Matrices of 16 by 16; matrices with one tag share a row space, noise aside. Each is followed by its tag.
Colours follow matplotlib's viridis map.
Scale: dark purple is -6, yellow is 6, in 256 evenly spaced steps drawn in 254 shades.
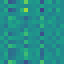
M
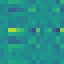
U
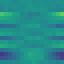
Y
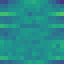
Y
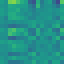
U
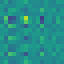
M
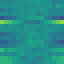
Y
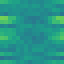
Y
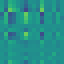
M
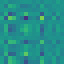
M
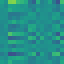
U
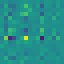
M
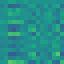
U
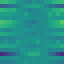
Y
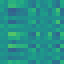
U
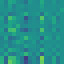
M
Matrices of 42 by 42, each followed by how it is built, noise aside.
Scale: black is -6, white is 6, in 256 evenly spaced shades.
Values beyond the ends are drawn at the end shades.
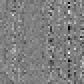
uneven columns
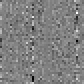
uneven columns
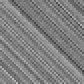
Toeplitz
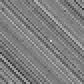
Toeplitz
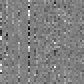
uneven columns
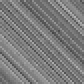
Toeplitz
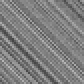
Toeplitz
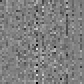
uneven columns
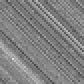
Toeplitz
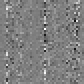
uneven columns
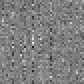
uneven columns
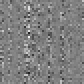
uneven columns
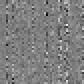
uneven columns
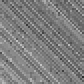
Toeplitz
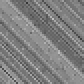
Toeplitz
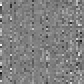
uneven columns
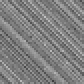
Toeplitz
